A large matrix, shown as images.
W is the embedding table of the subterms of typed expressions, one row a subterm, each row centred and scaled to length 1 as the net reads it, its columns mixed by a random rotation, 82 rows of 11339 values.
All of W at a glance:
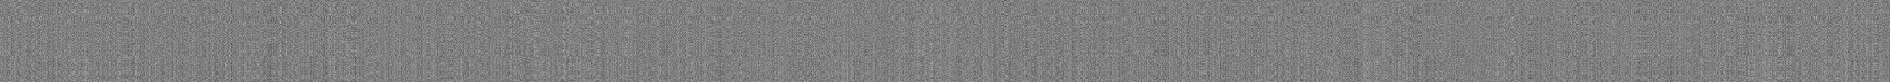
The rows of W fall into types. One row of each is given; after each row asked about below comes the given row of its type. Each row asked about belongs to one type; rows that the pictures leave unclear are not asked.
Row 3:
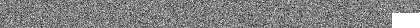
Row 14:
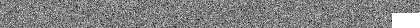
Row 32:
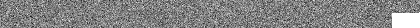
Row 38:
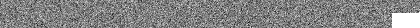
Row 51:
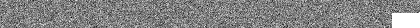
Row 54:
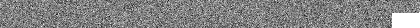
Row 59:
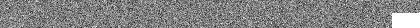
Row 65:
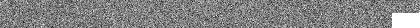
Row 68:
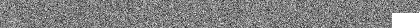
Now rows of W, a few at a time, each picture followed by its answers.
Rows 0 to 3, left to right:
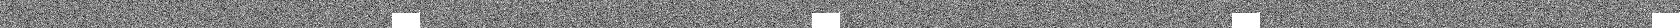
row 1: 38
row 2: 14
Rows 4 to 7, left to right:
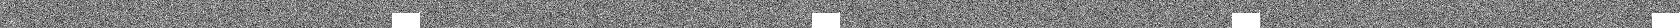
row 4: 68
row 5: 3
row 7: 32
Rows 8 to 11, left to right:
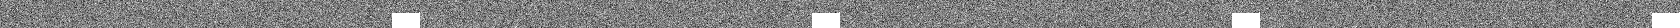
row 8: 32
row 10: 54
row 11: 59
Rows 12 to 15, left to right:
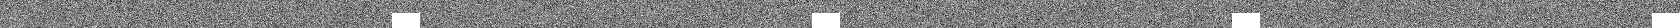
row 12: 59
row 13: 54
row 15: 32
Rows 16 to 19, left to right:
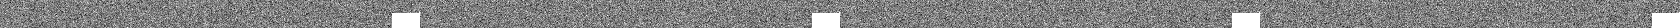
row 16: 38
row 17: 68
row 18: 68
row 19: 14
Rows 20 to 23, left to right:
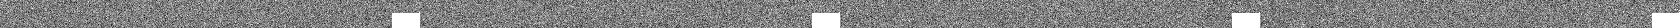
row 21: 54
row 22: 32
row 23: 65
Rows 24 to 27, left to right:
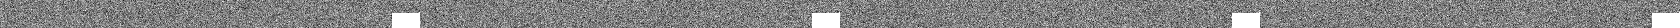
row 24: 51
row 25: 38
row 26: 65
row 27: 68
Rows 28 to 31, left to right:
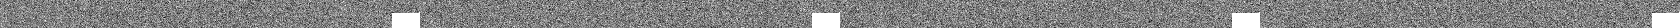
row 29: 3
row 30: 14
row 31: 38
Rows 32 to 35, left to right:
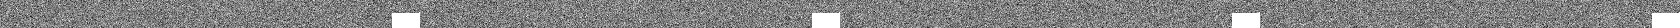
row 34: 14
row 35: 51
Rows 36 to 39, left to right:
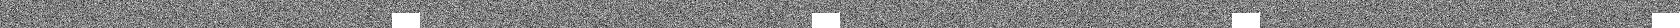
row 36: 32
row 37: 59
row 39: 68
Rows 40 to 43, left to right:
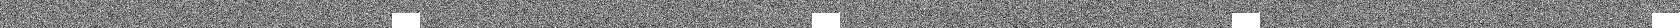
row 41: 54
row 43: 3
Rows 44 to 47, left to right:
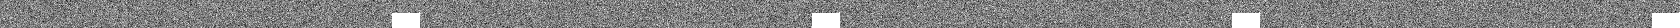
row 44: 59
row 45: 14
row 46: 54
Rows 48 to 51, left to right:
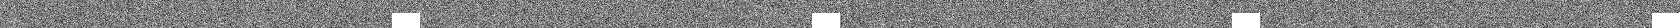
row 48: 68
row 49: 54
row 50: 65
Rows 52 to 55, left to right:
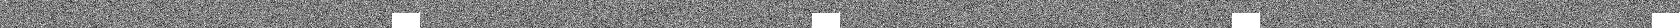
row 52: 51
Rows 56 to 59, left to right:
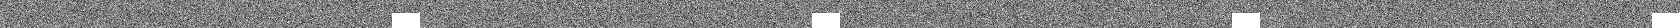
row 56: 32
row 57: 38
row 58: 3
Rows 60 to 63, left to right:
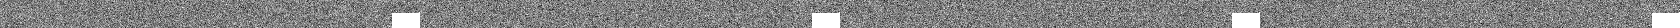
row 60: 14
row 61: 14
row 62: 59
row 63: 3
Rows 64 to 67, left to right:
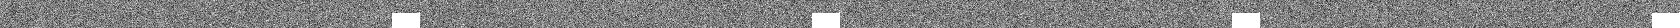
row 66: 3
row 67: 59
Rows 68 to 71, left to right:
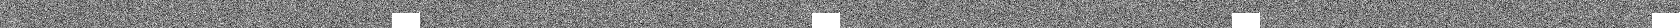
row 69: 3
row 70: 32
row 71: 59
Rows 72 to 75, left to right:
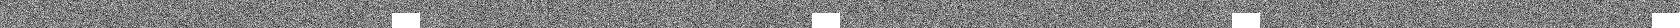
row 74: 59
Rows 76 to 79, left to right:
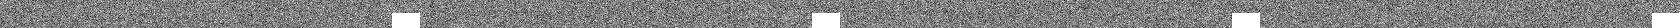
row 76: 3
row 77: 65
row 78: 51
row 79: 54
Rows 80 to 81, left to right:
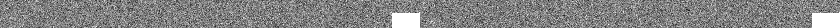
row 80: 59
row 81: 68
